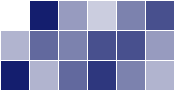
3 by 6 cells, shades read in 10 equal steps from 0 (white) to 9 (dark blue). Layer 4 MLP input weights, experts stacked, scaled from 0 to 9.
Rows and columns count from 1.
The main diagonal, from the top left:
0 6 6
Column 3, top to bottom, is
4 5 6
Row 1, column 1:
0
